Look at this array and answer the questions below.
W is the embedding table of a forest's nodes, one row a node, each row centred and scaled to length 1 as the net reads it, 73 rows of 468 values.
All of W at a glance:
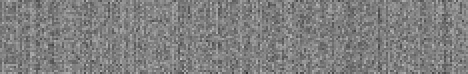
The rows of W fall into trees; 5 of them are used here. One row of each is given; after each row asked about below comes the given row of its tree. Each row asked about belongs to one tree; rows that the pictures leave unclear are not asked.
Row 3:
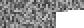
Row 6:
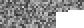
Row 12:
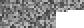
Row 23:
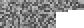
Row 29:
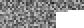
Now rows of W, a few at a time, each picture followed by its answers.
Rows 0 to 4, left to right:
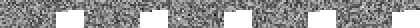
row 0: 23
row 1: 23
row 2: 12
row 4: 3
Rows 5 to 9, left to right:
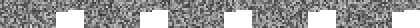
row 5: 6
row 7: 3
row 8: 12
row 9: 3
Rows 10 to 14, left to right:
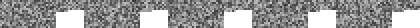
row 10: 3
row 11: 29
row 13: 3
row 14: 12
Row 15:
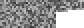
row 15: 23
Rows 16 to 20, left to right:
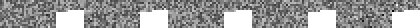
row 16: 3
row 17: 29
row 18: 29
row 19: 6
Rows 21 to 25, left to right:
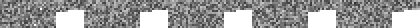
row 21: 6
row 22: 12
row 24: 3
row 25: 23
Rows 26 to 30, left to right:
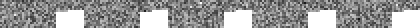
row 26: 29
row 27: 23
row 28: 12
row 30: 12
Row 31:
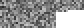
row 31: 12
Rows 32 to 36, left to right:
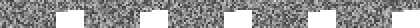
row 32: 3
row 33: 12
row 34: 3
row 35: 23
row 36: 23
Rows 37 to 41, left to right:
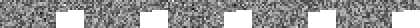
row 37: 29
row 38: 6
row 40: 23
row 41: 29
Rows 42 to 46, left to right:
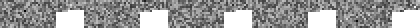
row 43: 23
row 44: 3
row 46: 12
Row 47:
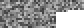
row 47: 3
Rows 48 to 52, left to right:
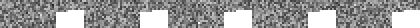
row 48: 3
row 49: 29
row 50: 6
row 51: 29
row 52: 6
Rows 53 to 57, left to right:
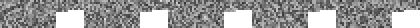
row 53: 3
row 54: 23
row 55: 29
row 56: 29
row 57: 6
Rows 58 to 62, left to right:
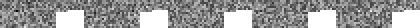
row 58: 29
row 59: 6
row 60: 3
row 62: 12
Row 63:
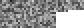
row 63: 3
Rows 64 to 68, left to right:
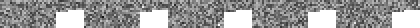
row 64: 23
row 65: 23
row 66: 12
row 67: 3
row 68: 6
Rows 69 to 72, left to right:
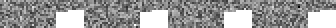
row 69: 23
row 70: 3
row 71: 29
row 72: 23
